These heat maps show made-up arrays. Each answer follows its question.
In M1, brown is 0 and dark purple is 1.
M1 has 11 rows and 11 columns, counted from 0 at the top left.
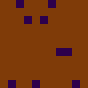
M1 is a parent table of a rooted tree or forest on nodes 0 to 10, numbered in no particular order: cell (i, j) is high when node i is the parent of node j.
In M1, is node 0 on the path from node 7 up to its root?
yes
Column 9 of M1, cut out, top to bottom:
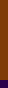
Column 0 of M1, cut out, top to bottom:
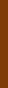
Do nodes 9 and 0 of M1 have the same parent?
no
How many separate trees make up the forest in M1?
2
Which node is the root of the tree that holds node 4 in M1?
10
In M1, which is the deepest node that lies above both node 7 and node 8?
6
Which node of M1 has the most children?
10
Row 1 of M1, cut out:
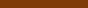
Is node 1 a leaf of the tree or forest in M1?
yes
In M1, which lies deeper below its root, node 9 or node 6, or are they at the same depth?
the same depth
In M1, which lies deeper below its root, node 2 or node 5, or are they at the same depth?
node 5
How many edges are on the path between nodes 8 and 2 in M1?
3
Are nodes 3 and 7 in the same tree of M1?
yes
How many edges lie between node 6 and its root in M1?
1
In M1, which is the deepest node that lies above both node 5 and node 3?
2
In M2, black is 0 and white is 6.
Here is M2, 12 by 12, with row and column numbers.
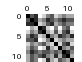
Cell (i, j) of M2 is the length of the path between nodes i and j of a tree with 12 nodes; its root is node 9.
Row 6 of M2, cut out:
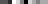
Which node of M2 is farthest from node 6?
3
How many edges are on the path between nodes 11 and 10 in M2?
4
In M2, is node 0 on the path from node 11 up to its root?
no
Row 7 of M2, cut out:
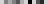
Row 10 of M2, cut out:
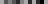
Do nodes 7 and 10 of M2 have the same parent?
no
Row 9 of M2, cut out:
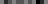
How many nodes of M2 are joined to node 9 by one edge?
2
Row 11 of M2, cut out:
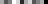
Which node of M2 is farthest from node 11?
3
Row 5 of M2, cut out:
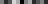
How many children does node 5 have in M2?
2
